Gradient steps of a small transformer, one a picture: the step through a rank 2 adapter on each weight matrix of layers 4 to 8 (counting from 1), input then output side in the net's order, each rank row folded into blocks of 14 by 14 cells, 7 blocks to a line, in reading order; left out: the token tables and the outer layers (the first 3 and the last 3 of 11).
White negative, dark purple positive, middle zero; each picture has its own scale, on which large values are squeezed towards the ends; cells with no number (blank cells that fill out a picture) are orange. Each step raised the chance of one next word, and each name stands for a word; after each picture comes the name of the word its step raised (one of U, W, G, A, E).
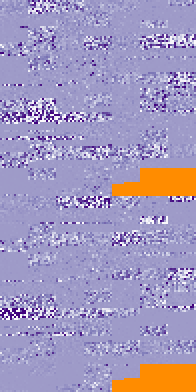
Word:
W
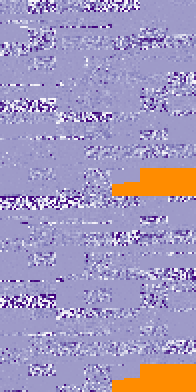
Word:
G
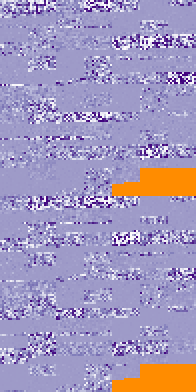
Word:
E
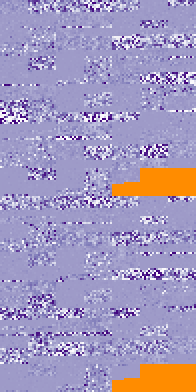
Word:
E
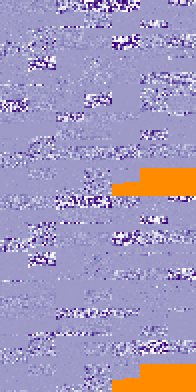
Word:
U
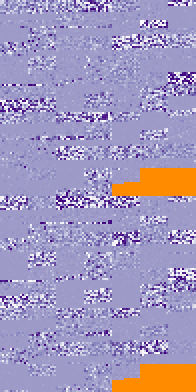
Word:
G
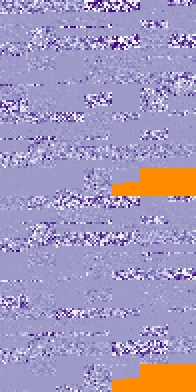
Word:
U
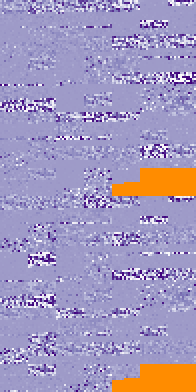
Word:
E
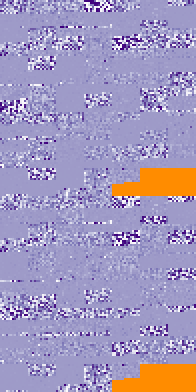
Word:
U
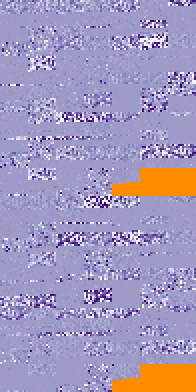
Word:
W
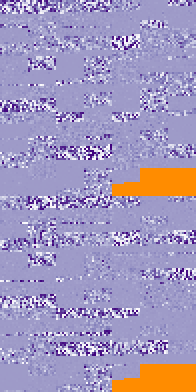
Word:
U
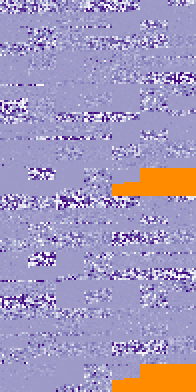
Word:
G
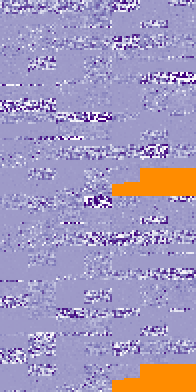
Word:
E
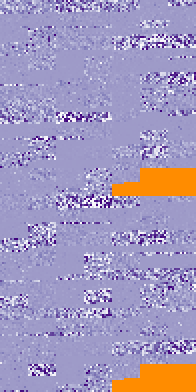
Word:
W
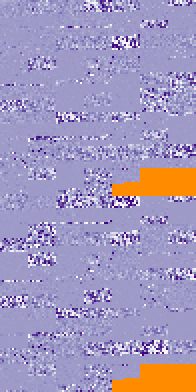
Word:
U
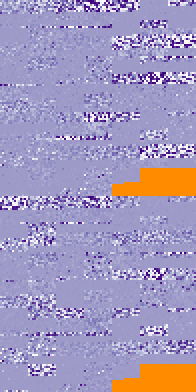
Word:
E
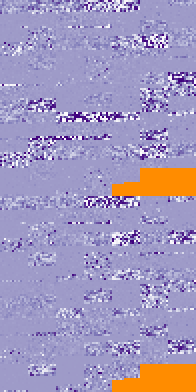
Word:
W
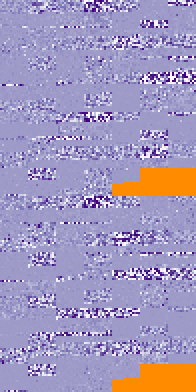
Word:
E
